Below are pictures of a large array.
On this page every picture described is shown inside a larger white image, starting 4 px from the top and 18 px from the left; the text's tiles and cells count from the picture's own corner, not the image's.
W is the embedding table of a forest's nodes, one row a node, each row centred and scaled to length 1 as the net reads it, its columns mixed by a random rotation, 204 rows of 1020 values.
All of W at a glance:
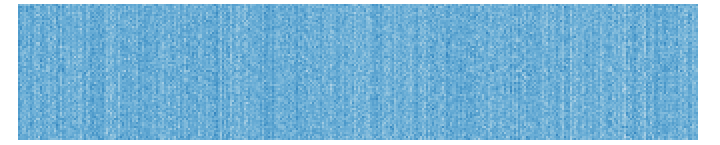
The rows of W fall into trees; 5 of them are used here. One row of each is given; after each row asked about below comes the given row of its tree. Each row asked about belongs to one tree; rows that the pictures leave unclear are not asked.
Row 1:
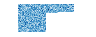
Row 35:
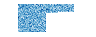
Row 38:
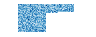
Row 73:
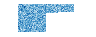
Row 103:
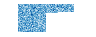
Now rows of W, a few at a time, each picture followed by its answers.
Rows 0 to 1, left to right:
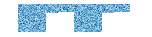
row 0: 1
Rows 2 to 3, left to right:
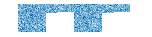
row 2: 103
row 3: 38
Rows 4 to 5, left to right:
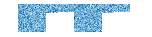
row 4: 38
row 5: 35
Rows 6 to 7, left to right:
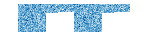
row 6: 103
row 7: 38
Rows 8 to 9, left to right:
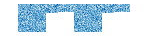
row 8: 35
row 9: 35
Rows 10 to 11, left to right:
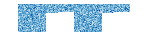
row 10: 103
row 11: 38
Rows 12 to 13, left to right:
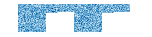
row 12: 38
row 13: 1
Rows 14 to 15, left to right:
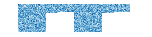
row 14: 1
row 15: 38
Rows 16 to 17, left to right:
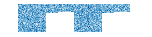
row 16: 38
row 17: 103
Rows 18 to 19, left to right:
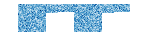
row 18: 73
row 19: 1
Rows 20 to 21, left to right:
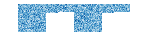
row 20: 1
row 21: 1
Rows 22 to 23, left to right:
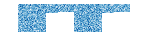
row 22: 73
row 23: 103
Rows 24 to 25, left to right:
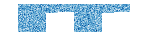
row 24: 35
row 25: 103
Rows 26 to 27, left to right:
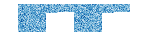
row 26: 35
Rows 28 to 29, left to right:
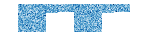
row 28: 73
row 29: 35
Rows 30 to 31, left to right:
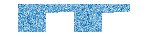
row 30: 38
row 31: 103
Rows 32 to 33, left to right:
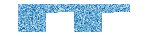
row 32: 103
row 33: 35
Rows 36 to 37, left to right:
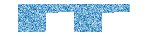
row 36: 1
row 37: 38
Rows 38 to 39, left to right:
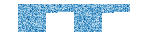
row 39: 38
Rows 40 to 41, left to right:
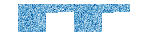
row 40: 103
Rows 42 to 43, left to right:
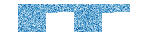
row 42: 38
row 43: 103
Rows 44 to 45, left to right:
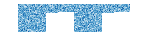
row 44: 1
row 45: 103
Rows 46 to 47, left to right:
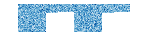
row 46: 35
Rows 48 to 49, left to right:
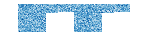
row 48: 35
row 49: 103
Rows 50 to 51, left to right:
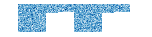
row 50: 103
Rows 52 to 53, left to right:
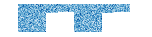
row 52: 35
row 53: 35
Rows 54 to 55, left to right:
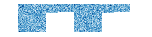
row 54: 35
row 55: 38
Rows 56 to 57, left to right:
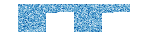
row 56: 1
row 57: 38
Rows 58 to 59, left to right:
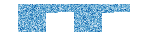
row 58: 103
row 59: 38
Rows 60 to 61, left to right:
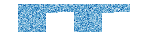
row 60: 38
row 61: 103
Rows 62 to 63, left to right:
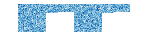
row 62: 38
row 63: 1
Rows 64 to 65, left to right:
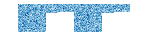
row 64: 1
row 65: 103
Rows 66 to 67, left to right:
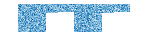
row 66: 1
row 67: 103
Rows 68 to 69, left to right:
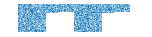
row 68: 38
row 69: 103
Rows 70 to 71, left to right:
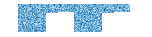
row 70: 38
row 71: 1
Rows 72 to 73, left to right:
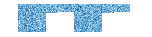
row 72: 103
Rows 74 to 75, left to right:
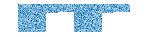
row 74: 1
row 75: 1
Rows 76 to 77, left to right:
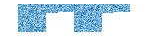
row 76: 38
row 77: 1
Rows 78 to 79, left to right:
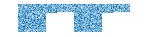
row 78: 1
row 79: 1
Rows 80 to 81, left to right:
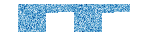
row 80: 73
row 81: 38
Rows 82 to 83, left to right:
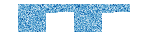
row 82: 35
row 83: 35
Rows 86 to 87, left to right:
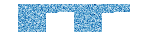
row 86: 1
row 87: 1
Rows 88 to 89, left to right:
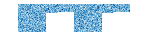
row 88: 35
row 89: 1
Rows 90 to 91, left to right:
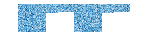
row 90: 103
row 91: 38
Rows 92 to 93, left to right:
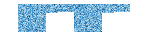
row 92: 38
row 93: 35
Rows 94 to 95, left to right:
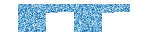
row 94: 38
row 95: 38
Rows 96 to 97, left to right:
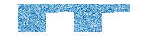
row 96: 35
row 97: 38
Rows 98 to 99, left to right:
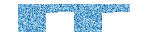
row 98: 38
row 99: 35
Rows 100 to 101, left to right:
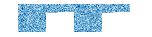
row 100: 35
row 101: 35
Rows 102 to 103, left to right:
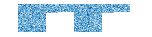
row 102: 38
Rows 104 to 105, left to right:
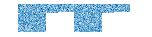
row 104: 1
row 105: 38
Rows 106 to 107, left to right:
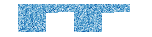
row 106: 103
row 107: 103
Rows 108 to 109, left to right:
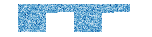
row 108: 1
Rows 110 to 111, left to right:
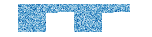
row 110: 1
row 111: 35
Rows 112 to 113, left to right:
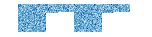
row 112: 1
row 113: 1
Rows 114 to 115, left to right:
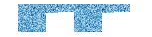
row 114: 103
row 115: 35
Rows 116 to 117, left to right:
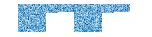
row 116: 1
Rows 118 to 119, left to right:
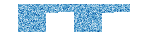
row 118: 1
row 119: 38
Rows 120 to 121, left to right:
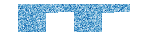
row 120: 103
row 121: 103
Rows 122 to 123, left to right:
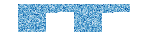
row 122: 1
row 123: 38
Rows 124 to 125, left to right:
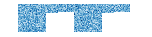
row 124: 38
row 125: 73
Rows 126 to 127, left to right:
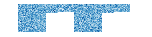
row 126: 103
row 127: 38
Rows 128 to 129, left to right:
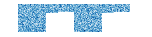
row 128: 38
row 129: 38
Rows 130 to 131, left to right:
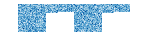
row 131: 1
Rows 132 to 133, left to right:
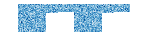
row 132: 38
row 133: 38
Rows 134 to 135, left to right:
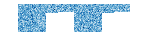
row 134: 103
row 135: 1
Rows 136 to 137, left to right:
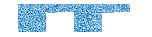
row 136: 35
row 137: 103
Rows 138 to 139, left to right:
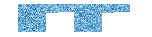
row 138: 1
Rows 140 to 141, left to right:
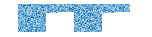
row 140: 38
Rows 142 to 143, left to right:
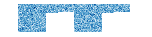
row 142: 103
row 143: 1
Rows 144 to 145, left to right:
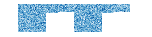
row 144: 1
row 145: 35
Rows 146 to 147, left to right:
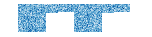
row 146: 38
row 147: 103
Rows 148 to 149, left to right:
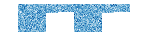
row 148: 73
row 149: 35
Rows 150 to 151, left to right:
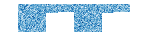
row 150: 73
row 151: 1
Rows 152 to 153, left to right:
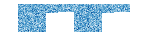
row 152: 38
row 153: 103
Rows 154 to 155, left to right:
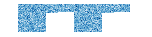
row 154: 38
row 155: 73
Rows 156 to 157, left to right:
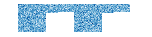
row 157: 1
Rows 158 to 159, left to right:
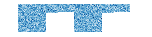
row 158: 1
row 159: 35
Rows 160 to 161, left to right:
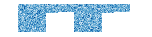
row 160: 73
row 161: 38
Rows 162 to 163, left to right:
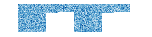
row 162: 1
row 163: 103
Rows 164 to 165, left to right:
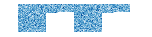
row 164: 1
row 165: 1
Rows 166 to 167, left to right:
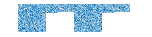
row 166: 103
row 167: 1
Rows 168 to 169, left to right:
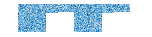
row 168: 73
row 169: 103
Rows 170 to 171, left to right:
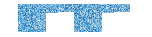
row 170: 103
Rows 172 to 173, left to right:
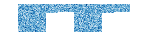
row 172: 35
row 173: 38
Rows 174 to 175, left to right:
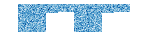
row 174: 1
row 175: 103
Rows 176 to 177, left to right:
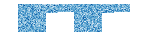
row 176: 38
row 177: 38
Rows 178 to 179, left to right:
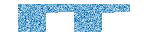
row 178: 1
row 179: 1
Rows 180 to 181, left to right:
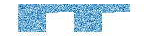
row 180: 73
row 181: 1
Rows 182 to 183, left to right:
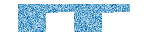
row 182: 38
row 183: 35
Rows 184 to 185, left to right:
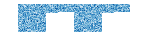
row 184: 1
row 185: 1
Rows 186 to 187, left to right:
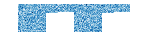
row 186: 73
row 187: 38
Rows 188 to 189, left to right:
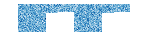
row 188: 35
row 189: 103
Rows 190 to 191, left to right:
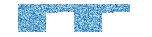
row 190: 35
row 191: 38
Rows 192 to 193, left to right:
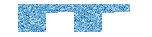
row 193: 1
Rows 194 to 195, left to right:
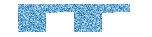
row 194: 35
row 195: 1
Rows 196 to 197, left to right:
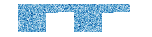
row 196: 103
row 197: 1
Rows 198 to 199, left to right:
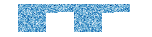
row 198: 38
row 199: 38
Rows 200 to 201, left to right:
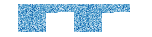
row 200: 103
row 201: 103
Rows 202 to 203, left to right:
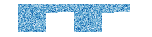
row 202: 38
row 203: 103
